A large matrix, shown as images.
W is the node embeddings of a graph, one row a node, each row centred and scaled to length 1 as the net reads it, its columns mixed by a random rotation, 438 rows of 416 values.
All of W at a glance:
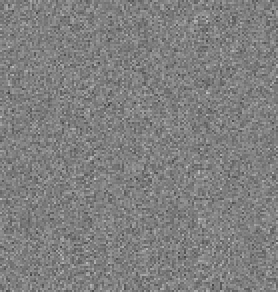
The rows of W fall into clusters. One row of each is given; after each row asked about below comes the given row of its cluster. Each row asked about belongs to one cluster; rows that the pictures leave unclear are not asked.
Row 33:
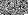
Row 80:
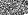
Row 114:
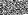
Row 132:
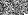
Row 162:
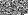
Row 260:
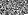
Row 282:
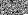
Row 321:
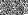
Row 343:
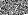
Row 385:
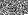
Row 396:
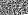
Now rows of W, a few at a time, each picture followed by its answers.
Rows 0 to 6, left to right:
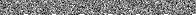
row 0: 132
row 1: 132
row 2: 343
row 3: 385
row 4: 260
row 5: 132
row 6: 33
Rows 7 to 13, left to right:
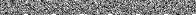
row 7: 282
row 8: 114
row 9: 114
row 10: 33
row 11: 385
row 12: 33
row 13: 33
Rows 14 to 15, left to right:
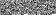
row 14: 162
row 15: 343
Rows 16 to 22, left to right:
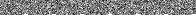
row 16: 80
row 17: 396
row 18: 132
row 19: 321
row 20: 80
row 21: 260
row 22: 114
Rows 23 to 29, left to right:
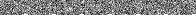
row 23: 80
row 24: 396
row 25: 282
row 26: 282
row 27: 321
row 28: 260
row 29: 132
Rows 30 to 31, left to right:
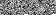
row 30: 33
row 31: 282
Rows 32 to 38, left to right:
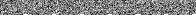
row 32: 282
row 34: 321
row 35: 282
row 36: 282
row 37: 162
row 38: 162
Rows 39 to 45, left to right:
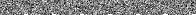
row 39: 80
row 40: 132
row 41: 33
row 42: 343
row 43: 162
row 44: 80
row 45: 396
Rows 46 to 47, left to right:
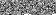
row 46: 162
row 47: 33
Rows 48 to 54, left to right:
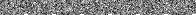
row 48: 33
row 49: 132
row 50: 282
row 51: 162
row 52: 343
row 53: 321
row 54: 33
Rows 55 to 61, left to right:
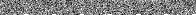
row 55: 321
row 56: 260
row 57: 282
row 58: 396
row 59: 162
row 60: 162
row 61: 260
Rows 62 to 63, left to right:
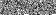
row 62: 260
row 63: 162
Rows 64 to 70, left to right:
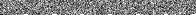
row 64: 114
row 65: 33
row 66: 260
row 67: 132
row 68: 33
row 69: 33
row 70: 343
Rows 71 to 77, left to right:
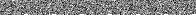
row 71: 162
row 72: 396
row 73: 343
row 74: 80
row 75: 343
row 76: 385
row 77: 343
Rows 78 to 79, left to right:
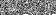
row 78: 282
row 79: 385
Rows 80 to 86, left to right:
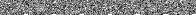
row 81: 282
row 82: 343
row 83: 396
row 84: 80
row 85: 282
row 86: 162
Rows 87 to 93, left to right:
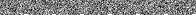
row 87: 385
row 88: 260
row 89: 132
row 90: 321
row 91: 80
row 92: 33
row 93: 396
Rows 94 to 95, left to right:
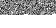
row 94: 343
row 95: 33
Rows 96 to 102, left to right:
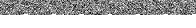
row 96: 80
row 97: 80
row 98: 343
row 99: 282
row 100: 114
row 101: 114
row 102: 132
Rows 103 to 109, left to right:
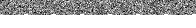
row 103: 33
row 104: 282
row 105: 162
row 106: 132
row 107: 385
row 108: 321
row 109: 33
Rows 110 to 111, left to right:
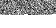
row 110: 260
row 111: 114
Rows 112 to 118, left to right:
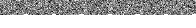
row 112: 114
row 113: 33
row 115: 321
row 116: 343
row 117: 321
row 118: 33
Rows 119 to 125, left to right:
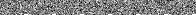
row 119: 385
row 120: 33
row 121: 396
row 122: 162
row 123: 162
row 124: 260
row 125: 33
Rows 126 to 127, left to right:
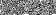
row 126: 321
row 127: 162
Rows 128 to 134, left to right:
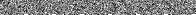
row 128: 33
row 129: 385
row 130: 343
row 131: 385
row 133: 80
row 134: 114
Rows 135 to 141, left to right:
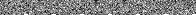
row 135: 33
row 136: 282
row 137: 114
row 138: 282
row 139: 282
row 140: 114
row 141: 260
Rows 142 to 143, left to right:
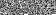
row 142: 385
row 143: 396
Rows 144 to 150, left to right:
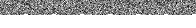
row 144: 80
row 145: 114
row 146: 33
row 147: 343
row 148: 260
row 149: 260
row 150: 33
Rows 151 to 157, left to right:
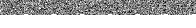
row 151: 321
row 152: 114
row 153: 385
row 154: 162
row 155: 282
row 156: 396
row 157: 396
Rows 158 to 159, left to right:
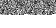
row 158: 260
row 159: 260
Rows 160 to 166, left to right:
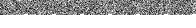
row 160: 114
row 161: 343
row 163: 80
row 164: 321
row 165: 396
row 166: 321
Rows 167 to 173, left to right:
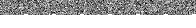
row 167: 396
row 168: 385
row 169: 162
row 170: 321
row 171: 80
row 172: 282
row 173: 396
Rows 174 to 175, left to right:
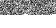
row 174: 80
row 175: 321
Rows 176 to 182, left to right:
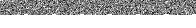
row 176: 162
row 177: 33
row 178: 321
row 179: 343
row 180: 396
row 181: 282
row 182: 260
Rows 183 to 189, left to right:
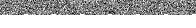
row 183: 343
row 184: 343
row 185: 132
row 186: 162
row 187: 343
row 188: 396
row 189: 162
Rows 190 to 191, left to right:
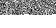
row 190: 132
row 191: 260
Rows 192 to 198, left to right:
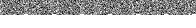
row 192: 321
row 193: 132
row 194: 321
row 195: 343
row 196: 385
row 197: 162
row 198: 385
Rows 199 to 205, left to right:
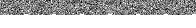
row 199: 132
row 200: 321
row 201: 396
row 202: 80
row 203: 33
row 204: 114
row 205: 33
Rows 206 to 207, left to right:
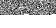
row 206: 396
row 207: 162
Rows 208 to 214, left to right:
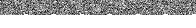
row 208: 132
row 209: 282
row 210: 132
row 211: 282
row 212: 114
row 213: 80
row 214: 396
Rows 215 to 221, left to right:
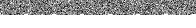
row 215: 33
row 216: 321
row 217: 162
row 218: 396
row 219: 385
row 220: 80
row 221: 343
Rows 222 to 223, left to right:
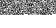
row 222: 132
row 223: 132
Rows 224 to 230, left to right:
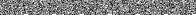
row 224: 396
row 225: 162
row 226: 343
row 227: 80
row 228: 282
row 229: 162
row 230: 132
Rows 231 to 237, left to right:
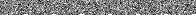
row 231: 343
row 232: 282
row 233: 80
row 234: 162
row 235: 33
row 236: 385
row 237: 343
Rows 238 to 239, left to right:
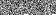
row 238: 396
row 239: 385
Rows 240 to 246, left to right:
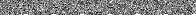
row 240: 396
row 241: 282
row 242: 80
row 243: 282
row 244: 80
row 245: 260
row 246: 321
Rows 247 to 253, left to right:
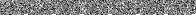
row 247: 162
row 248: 114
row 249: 321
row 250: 321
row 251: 114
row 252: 321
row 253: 396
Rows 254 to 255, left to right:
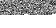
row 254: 162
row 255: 80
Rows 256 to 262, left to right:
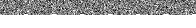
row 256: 260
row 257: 321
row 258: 260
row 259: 385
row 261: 343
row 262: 260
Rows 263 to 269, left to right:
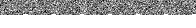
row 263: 282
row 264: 282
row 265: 321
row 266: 321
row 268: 80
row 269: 132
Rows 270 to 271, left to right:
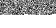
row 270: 132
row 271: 343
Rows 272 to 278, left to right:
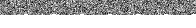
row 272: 33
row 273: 321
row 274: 33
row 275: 80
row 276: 385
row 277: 260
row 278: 282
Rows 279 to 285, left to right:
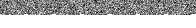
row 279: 260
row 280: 343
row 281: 132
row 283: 80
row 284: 396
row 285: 343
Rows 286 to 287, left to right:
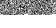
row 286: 33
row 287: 321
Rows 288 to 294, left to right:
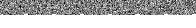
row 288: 33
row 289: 396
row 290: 33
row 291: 396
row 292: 282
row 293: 33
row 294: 260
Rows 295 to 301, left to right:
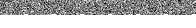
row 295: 132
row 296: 114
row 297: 385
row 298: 162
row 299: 162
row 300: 385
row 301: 282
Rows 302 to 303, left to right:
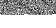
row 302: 260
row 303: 260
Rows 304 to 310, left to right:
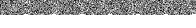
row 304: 282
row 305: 321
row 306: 321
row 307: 80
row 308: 385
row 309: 321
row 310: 80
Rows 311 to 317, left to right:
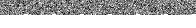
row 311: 396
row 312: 33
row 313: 282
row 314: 343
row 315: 80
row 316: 385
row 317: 114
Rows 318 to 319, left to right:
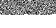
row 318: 260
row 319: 343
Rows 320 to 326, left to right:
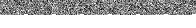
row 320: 260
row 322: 396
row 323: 114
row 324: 343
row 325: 114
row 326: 80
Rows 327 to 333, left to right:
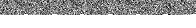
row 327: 260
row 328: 132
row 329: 260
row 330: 321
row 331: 260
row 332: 343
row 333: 114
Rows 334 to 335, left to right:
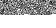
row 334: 260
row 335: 80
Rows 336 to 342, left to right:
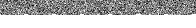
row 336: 260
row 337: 385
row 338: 80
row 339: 321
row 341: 260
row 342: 343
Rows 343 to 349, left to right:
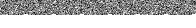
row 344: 282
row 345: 396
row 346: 132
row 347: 343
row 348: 343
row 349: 80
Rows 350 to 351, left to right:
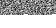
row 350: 132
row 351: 396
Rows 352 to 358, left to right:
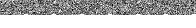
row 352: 162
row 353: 282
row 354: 114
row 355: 80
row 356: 282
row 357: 80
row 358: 396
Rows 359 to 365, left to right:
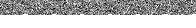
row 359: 80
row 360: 114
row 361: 33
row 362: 162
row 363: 343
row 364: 343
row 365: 321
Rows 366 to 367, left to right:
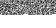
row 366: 80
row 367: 396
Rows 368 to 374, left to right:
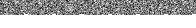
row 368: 132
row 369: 33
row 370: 282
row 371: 33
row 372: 132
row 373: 396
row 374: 132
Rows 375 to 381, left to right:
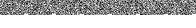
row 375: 80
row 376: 80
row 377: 396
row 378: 114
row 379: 396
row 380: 114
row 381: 132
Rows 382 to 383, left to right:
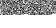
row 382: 321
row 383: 80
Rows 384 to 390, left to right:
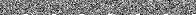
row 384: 114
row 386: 114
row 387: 80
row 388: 33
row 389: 114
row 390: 132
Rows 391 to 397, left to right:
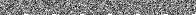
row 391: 80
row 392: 260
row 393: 33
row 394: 80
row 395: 80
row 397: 396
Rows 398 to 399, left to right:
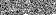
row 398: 282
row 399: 321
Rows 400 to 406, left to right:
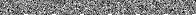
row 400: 132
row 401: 343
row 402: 33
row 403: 396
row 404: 132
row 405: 114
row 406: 260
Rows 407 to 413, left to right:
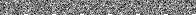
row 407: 132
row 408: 321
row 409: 80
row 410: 80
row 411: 80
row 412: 396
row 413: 396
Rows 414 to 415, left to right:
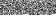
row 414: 114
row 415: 162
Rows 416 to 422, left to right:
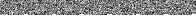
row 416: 343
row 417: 282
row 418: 282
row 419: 343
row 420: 385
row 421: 282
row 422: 80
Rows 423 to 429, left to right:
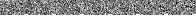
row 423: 162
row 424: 132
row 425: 321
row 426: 385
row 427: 385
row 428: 33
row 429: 33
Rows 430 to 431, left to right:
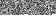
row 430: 132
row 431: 385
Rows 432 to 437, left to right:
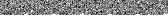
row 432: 33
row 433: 114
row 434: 33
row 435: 282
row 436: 282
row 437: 80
